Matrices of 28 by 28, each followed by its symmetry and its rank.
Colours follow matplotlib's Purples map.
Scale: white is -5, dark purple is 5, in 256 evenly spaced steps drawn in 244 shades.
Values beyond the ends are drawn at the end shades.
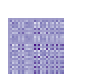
symmetric, rank two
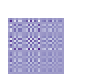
symmetric, rank one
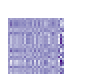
neither, rank two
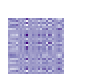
neither, rank two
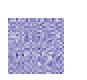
neither, rank five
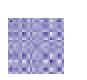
symmetric, rank two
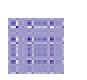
symmetric, rank one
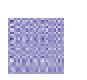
neither, rank two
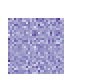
neither, rank five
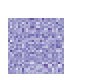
neither, rank five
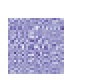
neither, rank five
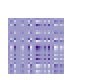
symmetric, rank one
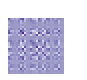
symmetric, rank two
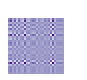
symmetric, rank one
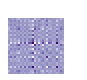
symmetric, rank two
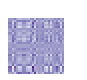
neither, rank two
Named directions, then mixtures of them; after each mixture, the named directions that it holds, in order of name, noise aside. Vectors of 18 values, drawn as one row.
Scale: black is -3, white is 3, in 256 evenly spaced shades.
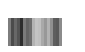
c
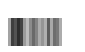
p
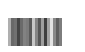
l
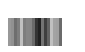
c, l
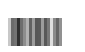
c, l, p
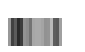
c, l, p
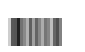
l, p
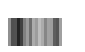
c, l, p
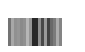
c, l, p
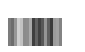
c, l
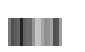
c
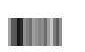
c, l, p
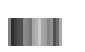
c, p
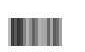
p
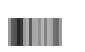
c, l, p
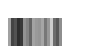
c, l, p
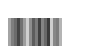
c, l, p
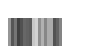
c, l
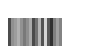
l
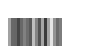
l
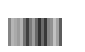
c, l, p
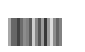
l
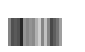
c, l, p
